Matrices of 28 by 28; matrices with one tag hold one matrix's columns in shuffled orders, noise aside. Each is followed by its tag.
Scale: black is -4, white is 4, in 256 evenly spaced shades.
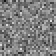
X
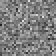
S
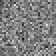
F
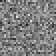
S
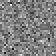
F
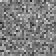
S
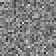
F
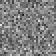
X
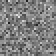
S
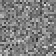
F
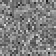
X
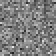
F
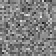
S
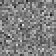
X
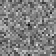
X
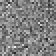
F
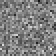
X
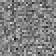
F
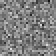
X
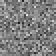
S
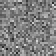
F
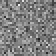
F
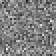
X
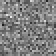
S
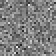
F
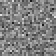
S
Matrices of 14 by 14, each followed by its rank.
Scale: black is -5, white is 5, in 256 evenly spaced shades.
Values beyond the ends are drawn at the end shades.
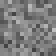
full rank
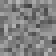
full rank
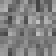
two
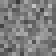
full rank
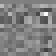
three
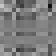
two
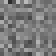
three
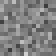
full rank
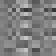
two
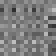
two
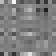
two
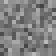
full rank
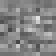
three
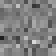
three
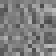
three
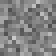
full rank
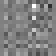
two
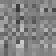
three
